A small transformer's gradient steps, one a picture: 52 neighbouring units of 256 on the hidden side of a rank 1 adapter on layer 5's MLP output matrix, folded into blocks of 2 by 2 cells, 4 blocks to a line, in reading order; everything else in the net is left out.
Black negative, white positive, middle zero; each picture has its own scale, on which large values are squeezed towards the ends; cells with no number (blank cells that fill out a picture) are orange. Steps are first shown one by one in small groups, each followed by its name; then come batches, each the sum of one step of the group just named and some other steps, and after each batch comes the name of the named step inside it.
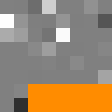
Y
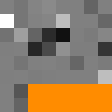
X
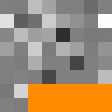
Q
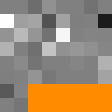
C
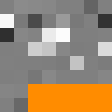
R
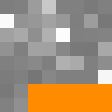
C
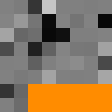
Y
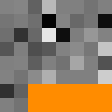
R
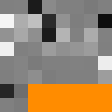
C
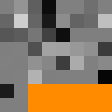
R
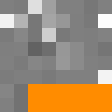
X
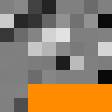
R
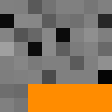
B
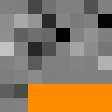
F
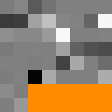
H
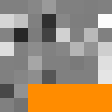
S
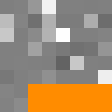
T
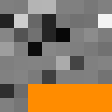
B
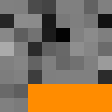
F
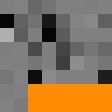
T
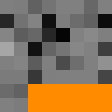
F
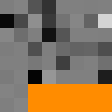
H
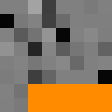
B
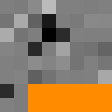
T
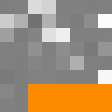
T
